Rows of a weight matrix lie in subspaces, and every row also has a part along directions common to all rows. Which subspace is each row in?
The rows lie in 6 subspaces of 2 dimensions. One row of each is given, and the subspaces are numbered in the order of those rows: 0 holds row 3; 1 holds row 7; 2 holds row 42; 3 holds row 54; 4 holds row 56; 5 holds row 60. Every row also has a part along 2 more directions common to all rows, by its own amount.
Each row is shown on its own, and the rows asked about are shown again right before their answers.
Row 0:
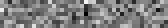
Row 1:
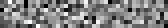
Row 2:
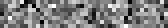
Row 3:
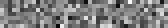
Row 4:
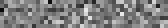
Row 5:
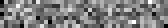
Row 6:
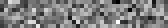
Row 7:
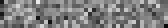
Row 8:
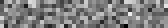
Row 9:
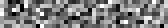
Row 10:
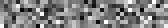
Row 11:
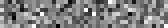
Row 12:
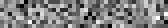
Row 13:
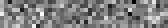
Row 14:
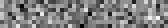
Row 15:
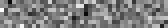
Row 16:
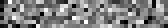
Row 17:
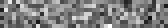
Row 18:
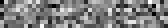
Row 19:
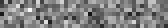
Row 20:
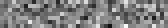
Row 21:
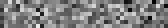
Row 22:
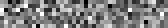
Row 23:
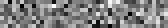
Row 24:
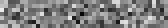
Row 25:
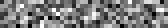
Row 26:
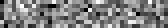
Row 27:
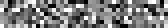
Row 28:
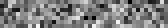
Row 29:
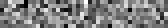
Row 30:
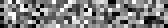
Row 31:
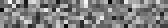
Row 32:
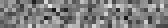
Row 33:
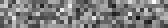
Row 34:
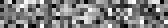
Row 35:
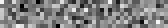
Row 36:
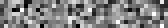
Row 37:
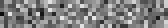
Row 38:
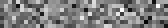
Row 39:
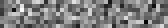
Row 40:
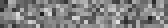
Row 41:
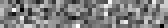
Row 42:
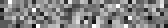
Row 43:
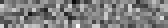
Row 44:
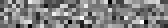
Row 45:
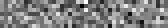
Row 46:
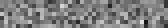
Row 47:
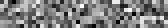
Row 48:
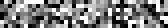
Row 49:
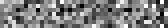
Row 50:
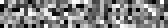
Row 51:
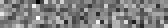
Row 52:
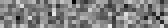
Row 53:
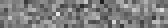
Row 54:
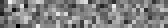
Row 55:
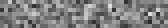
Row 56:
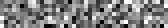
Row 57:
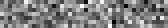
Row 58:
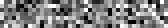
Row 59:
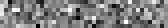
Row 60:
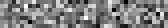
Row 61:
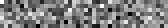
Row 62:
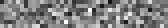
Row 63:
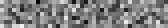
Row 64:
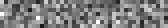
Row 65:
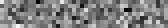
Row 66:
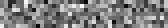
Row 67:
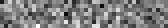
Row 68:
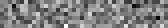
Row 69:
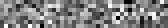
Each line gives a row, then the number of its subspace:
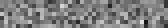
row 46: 4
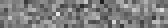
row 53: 3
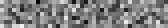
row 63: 0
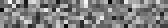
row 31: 4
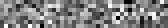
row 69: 5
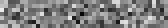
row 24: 0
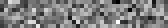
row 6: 0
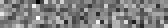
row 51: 1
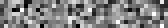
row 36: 2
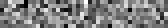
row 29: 4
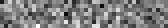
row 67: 2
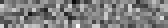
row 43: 2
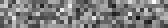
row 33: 3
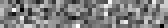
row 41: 2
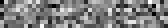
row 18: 1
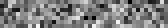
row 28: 3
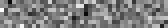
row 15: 5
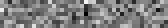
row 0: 5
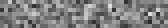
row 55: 5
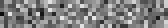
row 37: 4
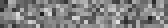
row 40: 0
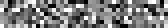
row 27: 2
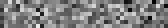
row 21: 5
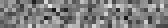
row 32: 2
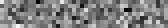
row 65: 0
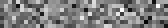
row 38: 5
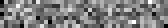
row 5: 1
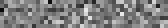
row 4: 5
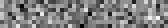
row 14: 4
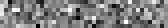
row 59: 3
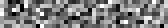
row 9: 2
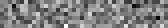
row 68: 4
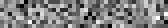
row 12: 4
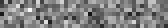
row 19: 1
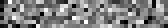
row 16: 0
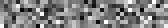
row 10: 5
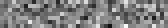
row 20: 5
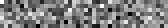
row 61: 2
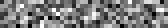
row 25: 3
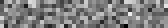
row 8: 4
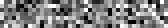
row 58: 1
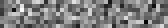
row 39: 2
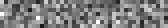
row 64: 1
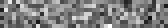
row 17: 5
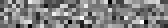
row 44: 4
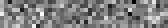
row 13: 4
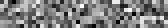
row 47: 0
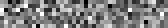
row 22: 4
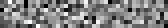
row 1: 4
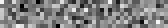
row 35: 0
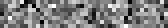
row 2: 1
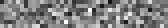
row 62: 2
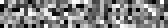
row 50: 2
